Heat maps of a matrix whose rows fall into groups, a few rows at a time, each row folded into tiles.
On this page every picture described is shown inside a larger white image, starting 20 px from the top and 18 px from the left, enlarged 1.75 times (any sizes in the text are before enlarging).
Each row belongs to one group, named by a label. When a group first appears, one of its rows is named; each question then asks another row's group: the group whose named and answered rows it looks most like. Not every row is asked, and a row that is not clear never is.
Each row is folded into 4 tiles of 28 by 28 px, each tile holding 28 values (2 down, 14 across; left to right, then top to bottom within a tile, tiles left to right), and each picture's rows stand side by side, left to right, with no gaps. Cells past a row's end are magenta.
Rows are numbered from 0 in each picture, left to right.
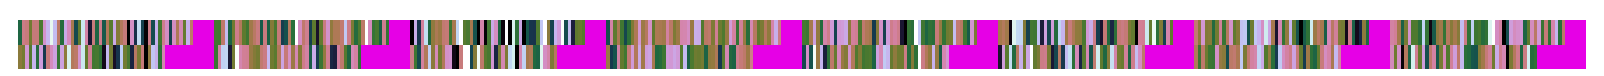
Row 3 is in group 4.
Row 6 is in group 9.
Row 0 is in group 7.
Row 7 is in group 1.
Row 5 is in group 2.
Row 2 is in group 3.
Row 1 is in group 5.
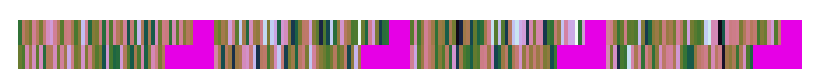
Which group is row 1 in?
9
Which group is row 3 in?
1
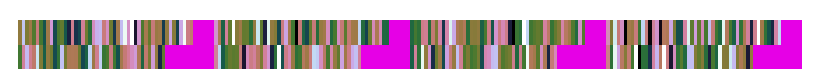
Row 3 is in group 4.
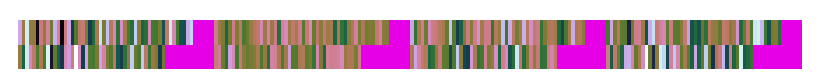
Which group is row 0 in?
4
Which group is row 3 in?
3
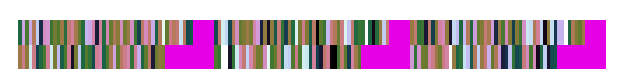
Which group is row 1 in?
5
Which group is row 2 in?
3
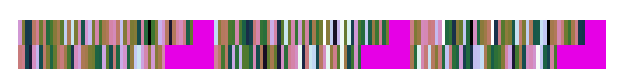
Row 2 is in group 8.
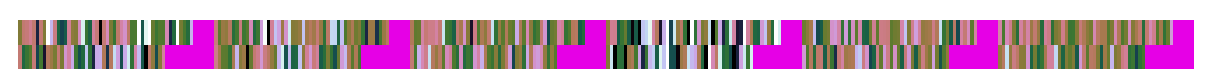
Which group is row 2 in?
8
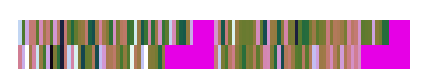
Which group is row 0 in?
4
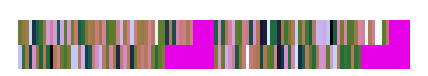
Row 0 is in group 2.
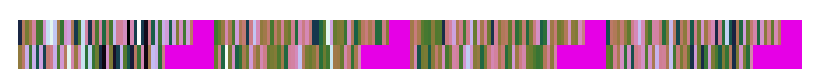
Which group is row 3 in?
7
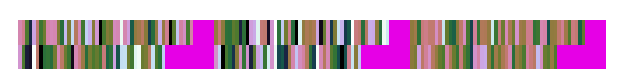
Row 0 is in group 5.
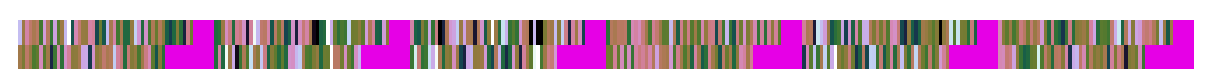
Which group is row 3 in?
7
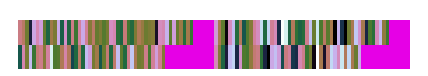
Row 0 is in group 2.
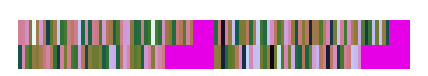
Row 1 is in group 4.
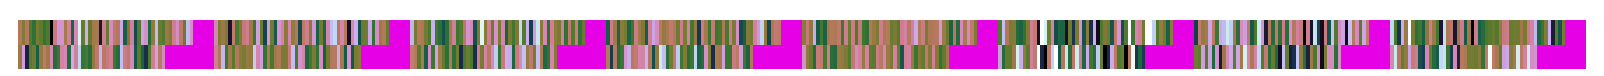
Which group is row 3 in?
3
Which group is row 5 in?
3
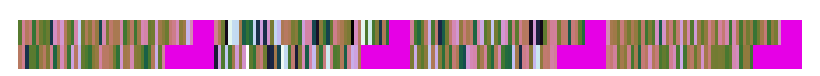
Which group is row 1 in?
2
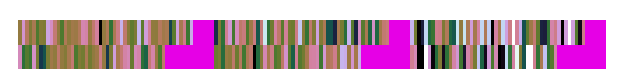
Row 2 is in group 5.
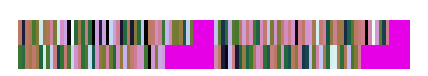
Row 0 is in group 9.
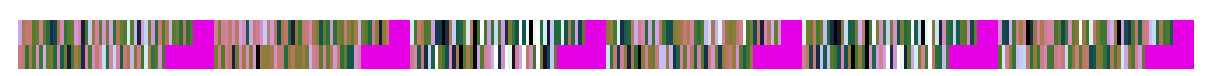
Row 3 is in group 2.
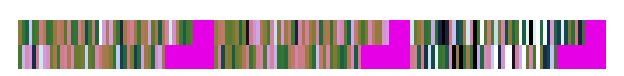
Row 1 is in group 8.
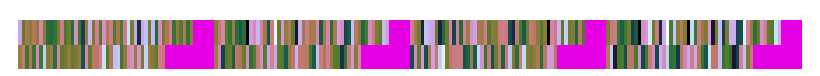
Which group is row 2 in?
2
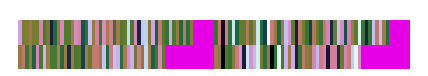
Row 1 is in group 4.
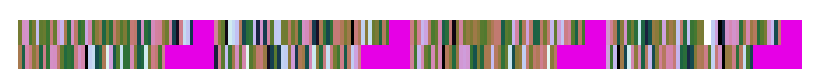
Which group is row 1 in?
2
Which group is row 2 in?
4
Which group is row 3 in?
1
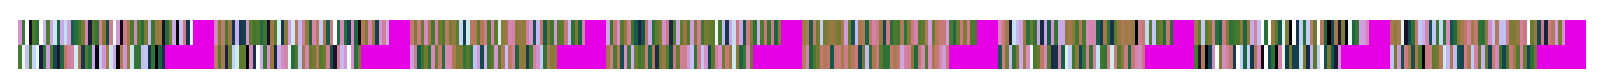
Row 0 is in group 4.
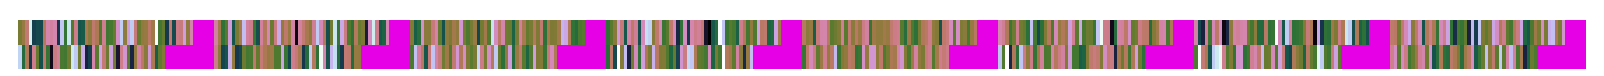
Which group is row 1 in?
5
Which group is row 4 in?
2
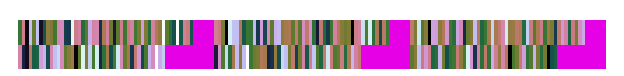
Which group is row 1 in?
2
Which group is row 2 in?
4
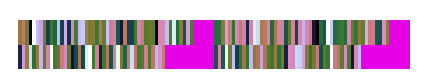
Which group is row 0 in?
2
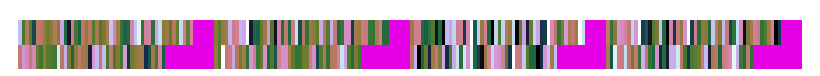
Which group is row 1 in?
8
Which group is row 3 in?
8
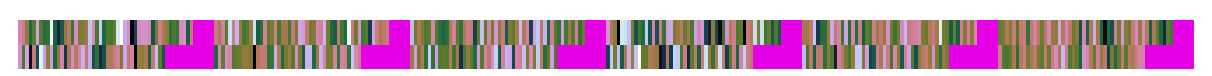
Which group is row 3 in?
2
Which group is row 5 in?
9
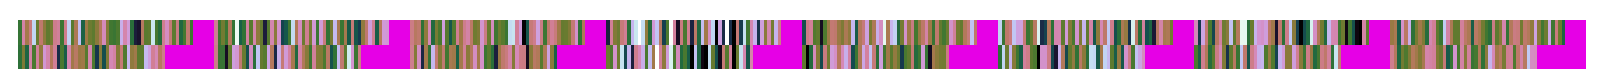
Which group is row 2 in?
1
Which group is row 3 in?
7
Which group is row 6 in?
9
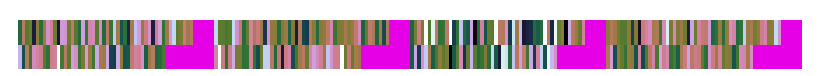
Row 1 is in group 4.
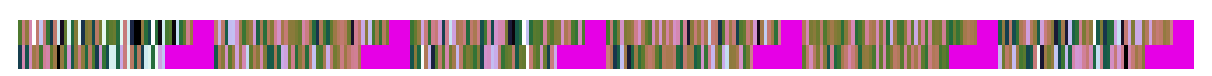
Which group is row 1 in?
2
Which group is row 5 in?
3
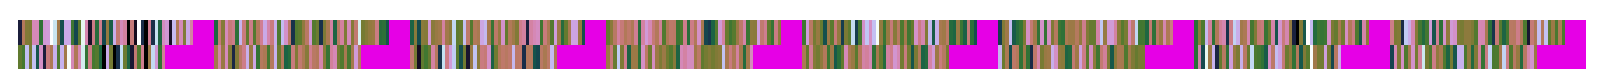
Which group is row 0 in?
7
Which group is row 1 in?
9
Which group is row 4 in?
9
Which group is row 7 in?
2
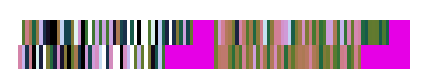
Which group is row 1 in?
9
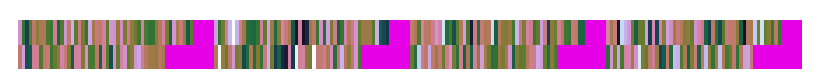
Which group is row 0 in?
5
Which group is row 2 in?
8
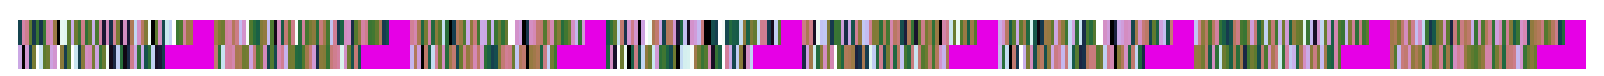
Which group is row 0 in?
3
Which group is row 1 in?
8
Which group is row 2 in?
1
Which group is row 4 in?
2
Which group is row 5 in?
1
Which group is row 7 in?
8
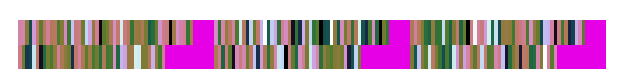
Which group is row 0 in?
5
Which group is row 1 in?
9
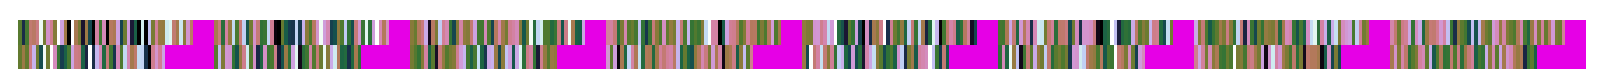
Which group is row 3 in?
1
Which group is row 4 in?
8
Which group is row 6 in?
3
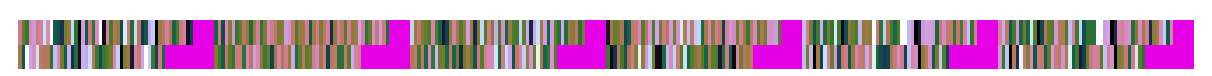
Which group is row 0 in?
8
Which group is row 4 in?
1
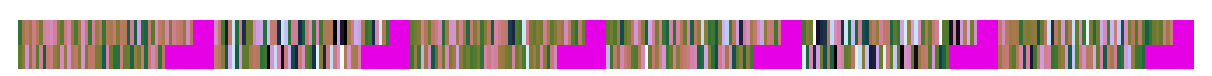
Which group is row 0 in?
7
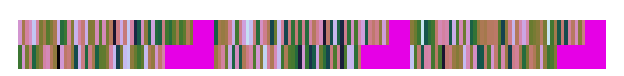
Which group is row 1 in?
7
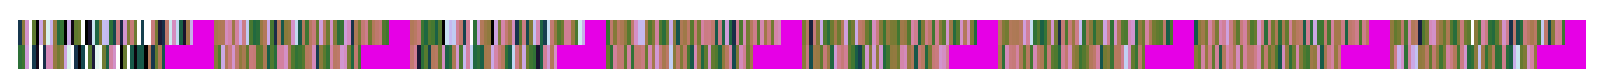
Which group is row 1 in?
8
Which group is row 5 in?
8
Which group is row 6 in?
7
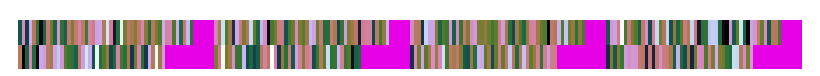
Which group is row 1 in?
4
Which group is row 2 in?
2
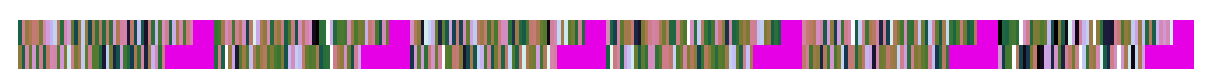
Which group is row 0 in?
7
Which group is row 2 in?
2
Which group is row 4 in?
9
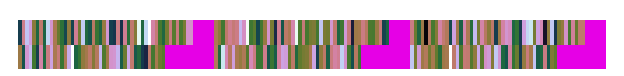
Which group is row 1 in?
8
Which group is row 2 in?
3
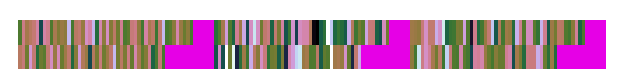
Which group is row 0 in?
9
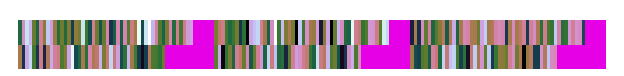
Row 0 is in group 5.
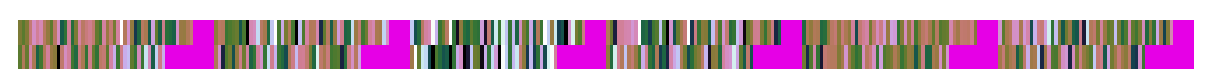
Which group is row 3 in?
8
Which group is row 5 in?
9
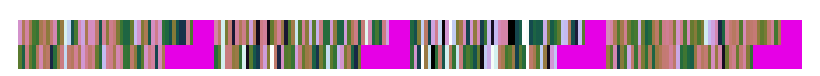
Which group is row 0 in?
9
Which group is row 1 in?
4
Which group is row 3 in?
1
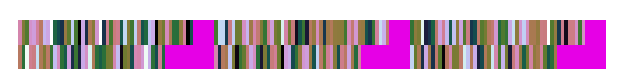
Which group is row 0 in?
8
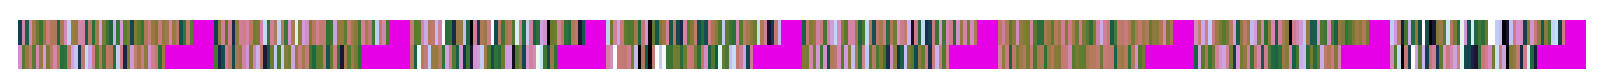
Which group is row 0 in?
3
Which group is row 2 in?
8
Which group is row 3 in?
4
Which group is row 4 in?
7
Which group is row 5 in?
1
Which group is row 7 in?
1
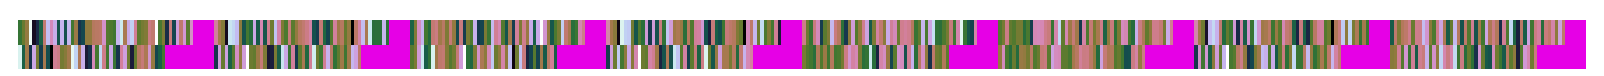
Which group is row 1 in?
2
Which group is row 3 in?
2
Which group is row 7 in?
7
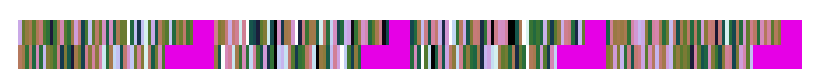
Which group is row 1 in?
8
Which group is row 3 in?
7
